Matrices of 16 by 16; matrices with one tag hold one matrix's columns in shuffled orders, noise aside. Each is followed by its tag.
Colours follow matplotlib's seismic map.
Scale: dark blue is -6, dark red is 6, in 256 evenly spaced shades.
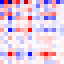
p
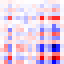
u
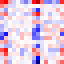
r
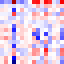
r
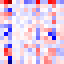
r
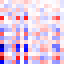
u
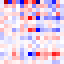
p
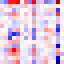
r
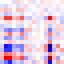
u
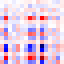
u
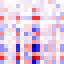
u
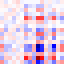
u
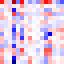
r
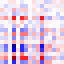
u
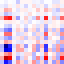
u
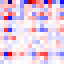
p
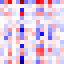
r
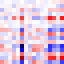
u
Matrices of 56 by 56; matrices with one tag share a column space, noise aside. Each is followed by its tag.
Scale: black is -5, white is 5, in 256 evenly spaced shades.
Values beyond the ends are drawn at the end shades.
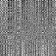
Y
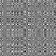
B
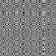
B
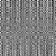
Y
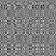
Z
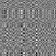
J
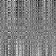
Y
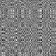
J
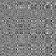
Z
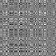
B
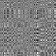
J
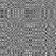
J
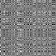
B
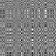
J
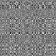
Z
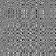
J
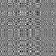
B
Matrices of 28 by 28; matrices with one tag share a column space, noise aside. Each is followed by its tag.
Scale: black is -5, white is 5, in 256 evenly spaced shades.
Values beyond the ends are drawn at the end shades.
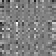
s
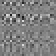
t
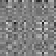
s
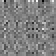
s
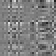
s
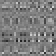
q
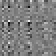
s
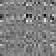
t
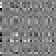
q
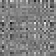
s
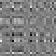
q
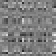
q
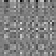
s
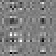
q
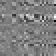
t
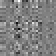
s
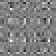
q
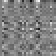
s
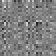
s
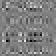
q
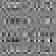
q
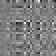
s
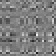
q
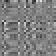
s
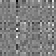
s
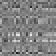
q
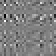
t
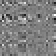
t
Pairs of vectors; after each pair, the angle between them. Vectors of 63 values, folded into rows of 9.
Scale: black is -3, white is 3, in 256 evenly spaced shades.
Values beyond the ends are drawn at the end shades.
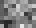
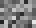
orthogonal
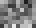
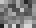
nearly parallel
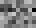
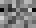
nearly parallel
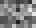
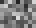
partly aligned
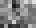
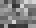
nearly parallel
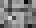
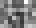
nearly opposite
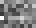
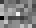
nearly opposite
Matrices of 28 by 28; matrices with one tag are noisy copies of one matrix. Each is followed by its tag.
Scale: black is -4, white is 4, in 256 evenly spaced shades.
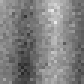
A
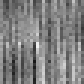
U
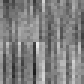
U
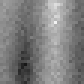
A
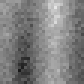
A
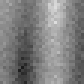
A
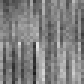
U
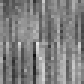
U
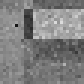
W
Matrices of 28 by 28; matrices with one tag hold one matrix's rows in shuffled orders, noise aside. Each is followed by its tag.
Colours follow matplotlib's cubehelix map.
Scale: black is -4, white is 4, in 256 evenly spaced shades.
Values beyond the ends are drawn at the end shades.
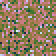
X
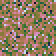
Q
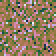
Q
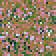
X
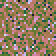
Q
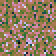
Q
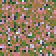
X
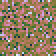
X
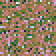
X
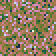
Q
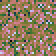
X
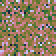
X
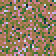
Q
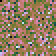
X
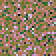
Q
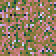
X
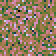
Q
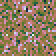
Q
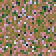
Q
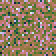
X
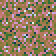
Q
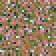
X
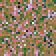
Q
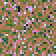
Q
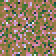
Q
